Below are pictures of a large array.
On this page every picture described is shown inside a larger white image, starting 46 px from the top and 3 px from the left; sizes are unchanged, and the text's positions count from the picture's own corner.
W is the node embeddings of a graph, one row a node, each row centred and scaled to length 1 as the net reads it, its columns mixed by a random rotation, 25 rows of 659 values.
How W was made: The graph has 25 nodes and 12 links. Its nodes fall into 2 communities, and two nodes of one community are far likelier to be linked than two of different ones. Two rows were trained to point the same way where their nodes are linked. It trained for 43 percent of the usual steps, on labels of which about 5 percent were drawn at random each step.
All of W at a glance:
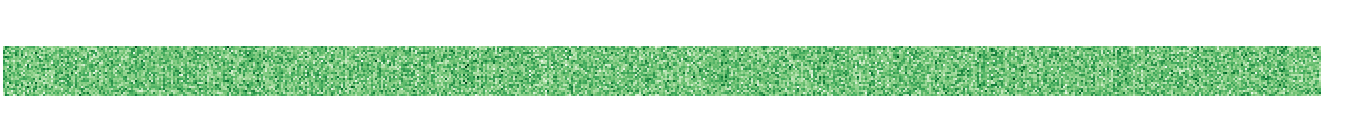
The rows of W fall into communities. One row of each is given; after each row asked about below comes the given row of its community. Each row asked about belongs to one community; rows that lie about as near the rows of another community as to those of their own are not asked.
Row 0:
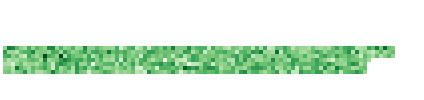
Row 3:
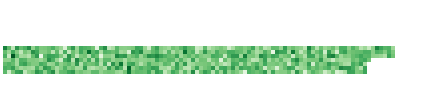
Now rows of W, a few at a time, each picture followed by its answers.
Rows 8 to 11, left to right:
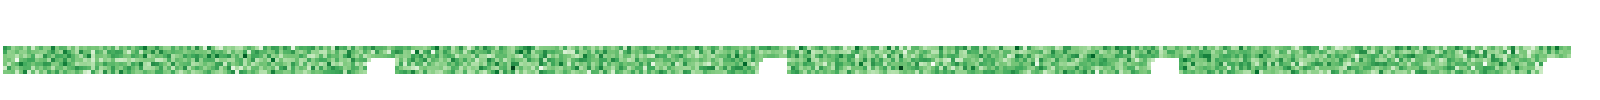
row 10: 3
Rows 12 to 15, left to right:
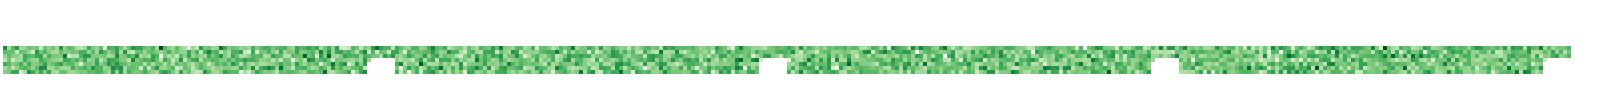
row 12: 0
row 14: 0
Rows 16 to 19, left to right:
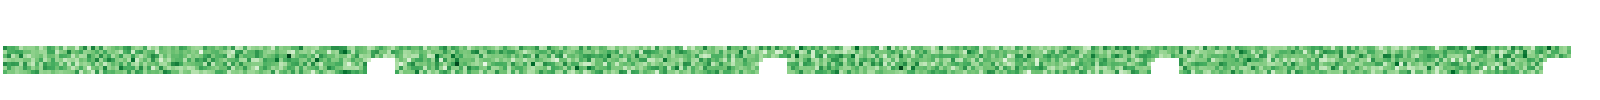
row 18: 3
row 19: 0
